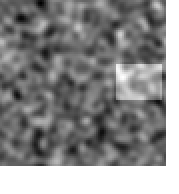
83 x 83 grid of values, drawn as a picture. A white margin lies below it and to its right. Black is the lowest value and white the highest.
The field is mottled with small blotches. Neither half mirrors the other. An odd patch, higher than its surroundings, sits in the middle right. No regular stripes run through it. Overall the values sit about 40% of the way up the scale.
